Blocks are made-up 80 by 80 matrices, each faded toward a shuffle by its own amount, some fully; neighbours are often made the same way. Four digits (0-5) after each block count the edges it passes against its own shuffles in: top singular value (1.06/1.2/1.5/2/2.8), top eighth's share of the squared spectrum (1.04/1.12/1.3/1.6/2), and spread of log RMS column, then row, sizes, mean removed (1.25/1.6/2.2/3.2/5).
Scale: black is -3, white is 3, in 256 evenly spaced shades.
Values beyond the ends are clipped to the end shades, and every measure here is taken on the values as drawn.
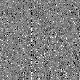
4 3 2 1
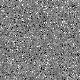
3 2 1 0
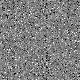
2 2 0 0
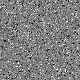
0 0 0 0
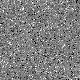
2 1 0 0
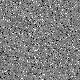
1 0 0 0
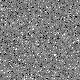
0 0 0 0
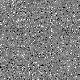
3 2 1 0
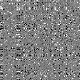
4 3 2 2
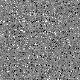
3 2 1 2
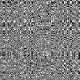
5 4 3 3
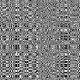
5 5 4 4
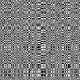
5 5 4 4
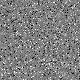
2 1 0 0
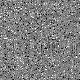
3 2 1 0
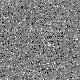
2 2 0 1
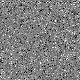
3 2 0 0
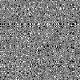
4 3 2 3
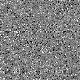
3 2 0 1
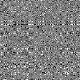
4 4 2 3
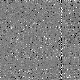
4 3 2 1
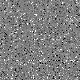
3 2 1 1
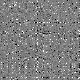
3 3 2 2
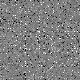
3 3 1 1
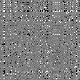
4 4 3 3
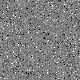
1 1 0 0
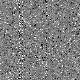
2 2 2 0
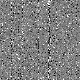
2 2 3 0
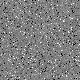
0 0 0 0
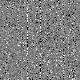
2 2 2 0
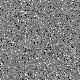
0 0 0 0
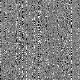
2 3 4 0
